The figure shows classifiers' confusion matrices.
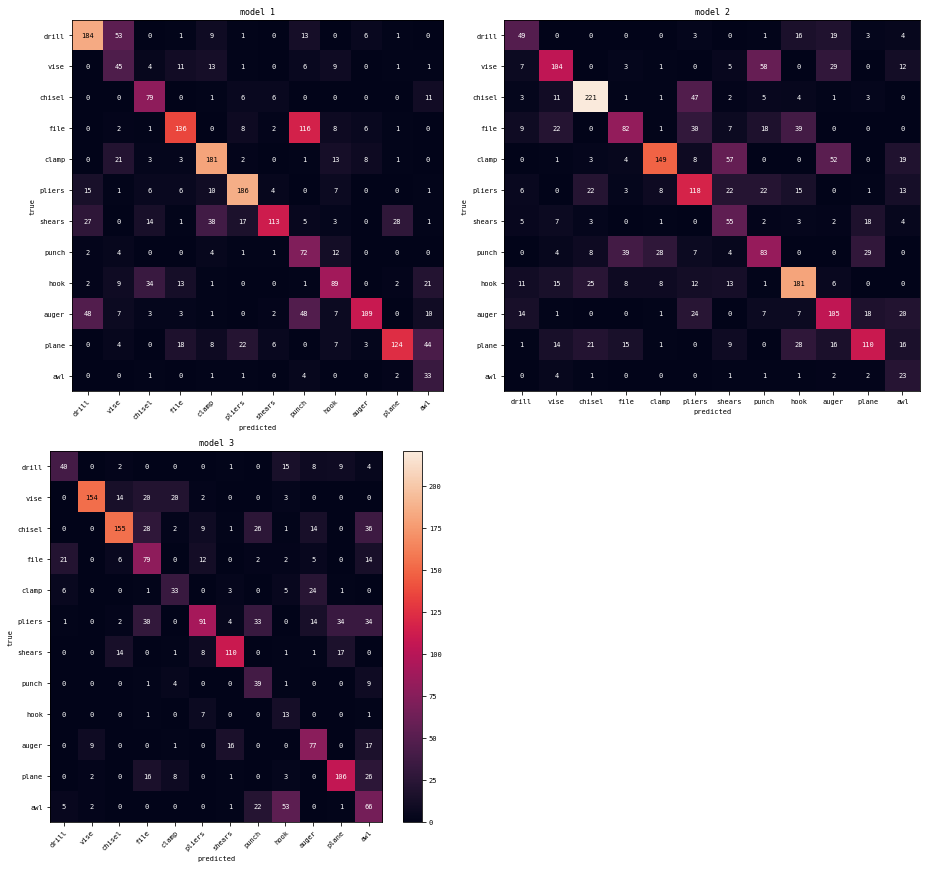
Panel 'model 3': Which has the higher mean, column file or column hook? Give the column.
file
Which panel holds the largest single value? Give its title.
model 2
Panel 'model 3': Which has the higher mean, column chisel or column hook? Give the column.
chisel
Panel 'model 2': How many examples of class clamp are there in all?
293
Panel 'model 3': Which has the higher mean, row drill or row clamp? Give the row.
drill
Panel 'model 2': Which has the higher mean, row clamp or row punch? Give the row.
clamp
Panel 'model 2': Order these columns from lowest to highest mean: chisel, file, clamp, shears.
file, shears, clamp, chisel
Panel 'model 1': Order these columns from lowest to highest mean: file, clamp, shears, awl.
awl, shears, file, clamp
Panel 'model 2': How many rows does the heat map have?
12
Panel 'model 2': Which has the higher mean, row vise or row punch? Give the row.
vise
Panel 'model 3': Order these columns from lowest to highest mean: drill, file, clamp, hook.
clamp, drill, hook, file
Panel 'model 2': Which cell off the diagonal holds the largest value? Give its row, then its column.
vise, punch
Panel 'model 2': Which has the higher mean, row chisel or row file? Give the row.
chisel
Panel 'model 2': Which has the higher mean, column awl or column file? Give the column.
file
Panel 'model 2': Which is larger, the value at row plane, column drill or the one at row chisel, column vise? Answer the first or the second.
the second
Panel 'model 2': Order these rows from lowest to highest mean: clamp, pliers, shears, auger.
shears, auger, pliers, clamp
